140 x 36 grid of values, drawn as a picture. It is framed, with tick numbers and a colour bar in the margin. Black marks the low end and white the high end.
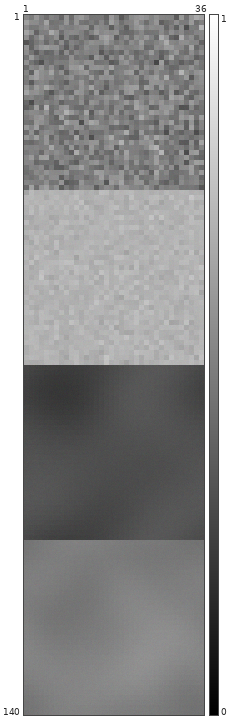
The table splits into 4 rows of 1 panel. Panel 1,1: middling, fine-grained. Panel 2,1: high, fine-grained, faint in contrast. Panel 3,1: low, smooth, faint in contrast. Panel 4,1: middling, smooth, faint in contrast.
